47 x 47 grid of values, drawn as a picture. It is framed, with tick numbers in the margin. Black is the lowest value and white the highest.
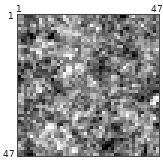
No overall slope runs across the table. The halves do not mirror each other. There is no seam. The histogram is bell-shaped. Overall the values sit about 50% of the way up the scale.
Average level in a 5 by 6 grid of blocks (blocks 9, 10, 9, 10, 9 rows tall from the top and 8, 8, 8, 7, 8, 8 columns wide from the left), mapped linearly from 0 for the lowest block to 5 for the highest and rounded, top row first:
124212
235013
213220
133233
253103
